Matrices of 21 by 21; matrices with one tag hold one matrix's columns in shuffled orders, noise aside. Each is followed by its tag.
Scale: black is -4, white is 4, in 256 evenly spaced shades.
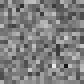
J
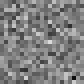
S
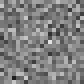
S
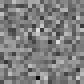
S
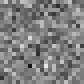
J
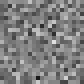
S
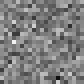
S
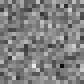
J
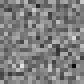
J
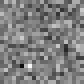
J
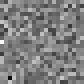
S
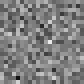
S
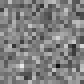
J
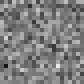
J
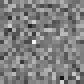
S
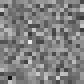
S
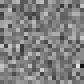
J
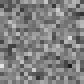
J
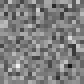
J
